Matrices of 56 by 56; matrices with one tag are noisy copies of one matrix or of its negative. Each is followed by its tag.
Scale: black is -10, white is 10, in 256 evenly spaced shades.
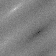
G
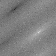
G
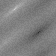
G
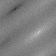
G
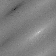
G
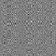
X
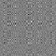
X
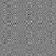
X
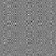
X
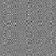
X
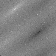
G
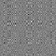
X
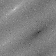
G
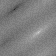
G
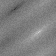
G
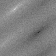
G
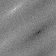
G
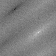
G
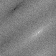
G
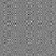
X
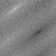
G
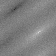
G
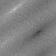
G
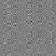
X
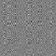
X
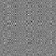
X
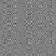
X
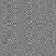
X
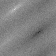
G
